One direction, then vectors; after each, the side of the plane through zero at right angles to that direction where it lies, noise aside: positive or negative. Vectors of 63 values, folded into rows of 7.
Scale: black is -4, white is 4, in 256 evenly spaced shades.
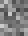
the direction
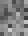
positive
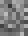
negative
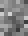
positive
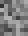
negative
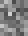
positive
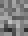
negative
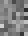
positive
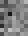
negative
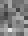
positive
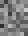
negative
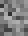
negative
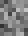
negative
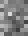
positive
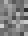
positive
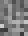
positive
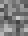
positive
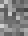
positive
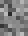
negative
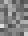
positive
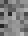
negative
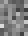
positive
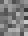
positive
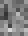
positive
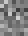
positive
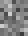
positive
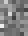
positive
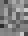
negative
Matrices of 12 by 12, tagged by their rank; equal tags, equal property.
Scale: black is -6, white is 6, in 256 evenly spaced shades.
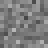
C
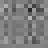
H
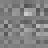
H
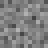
C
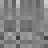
H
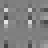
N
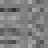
H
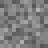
C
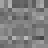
H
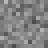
C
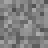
C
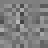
H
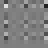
N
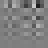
N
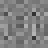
H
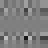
N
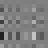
N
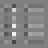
N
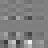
N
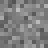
C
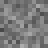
C
